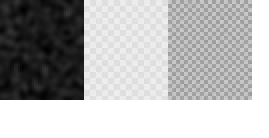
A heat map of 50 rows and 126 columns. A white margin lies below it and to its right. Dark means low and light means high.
The table splits into one row of 3 panels. Panel 1,1: very low, blotchy, faint in contrast. Panel 1,2: very high, checkered, faint in contrast. Panel 1,3: high, checkered.
